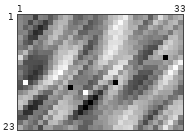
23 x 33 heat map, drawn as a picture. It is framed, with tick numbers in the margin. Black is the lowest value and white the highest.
Stripes running up and down repeat 3 times from left to right. Five lone cells stand out: two far higher and three far lower than their neighbours. Streaks slant up to the right.
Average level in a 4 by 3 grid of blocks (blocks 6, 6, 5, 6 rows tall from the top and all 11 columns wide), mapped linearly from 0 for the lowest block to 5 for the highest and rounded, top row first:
043 | 252 | 211 | 114
